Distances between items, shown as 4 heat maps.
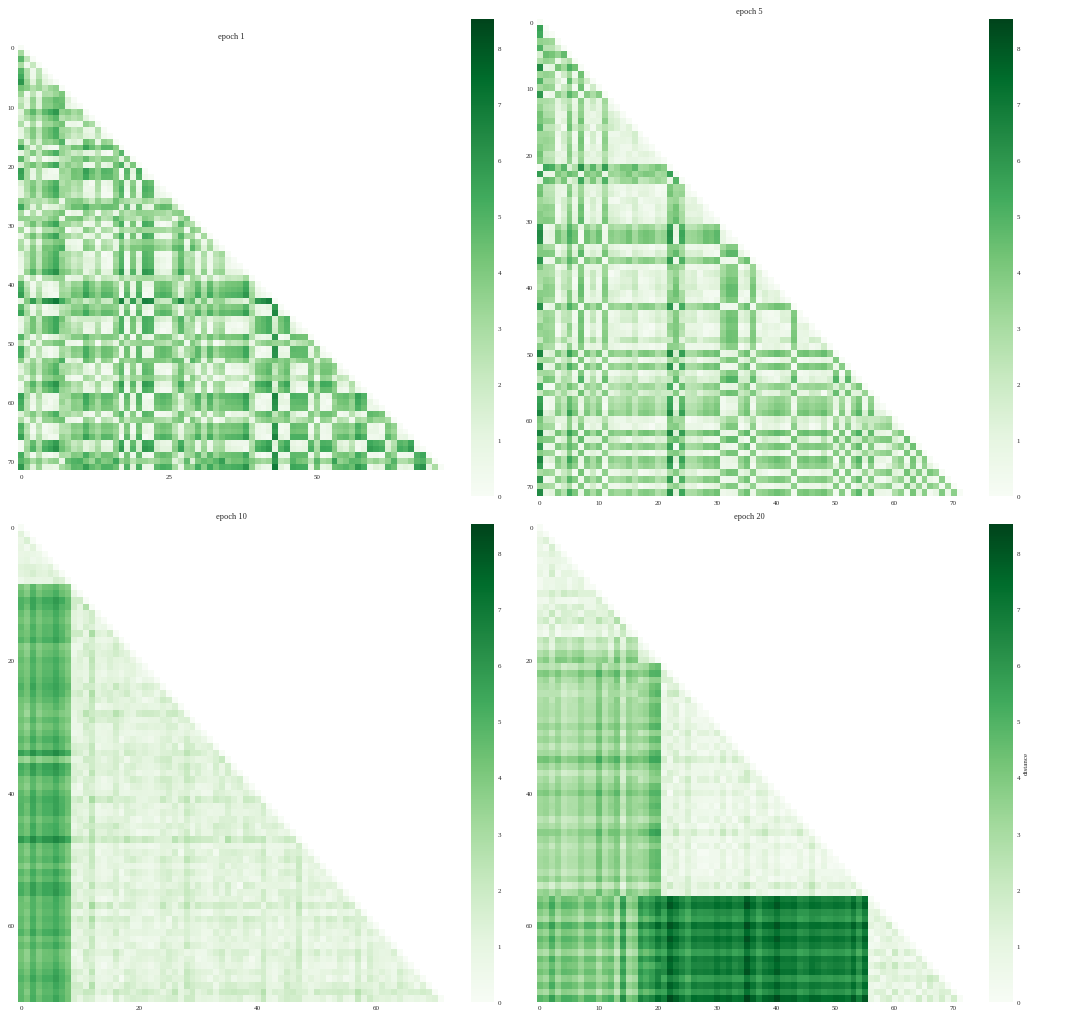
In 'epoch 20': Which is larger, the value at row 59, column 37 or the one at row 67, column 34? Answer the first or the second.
the second
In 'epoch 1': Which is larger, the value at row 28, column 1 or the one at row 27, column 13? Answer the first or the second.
the second
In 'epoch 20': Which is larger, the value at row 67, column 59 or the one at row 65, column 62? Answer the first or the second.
the first
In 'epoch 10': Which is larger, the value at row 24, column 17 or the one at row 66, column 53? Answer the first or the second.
the first
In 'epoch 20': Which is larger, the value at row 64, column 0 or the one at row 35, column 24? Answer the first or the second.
the first
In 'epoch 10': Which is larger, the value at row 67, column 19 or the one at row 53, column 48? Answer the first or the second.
the first
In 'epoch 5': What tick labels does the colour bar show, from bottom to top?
0, 1, 2, 3, 4, 5, 6, 7, 8
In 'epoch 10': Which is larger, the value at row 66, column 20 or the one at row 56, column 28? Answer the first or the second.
the second
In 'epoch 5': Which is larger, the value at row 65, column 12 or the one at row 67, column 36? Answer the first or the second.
the first
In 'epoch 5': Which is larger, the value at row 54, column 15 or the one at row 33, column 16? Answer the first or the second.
the second
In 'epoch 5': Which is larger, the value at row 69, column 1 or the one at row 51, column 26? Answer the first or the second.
the second
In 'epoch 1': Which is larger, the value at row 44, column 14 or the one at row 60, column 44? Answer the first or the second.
the first
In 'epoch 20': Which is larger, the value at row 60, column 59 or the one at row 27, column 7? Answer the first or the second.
the second
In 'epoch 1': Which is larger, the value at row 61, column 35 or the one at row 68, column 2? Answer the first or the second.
the second
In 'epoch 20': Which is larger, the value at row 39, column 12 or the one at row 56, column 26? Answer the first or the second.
the second
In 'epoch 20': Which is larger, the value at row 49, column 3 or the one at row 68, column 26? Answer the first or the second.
the second
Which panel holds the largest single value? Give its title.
epoch 20
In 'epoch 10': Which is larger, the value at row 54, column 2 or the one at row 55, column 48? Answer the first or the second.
the first
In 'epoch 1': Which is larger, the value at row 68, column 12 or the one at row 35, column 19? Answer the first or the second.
the second
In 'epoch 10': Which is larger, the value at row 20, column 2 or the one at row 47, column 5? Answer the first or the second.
the second
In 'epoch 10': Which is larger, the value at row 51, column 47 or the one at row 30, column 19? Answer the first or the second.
the first
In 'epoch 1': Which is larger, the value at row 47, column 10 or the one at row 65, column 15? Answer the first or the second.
the second
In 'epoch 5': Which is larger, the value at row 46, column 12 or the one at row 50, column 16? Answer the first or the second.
the second
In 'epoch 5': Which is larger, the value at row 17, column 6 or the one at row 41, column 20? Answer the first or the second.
the second
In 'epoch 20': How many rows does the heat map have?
72
